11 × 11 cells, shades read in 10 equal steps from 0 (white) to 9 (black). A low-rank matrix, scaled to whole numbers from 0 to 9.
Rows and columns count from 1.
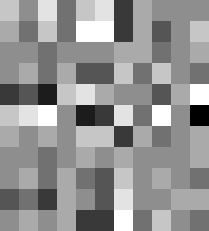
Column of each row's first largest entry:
7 7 3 5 3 11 7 3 6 3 5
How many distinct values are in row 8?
3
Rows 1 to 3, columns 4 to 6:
5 2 1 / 5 0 0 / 4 4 4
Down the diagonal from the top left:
2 5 5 3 1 7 7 4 3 3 5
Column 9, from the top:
4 6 5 2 6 0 5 4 3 4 2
